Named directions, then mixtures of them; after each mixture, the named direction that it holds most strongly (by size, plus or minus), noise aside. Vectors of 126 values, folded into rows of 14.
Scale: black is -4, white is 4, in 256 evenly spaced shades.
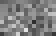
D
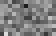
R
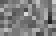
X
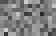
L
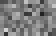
L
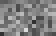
D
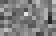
X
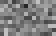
R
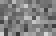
R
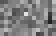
X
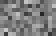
L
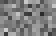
L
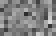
X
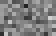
R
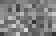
D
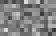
L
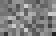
D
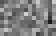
X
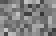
L
